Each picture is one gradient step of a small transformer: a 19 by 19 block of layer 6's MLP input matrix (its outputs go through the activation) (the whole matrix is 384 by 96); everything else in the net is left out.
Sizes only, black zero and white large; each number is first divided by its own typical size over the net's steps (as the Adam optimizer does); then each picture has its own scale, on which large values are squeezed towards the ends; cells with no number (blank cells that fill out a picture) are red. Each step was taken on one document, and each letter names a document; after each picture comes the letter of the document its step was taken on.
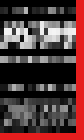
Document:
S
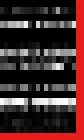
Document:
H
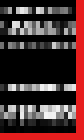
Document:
S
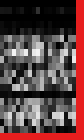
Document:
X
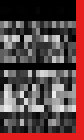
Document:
X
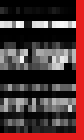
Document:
H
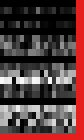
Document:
X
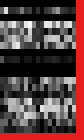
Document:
S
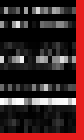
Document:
H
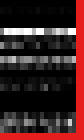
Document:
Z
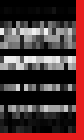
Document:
S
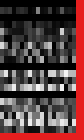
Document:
X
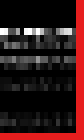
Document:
Z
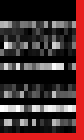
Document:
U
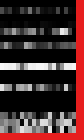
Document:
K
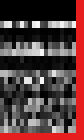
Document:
X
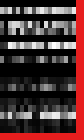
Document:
S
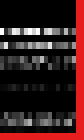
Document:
Z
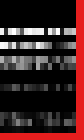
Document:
Z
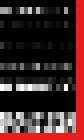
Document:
K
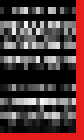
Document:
S
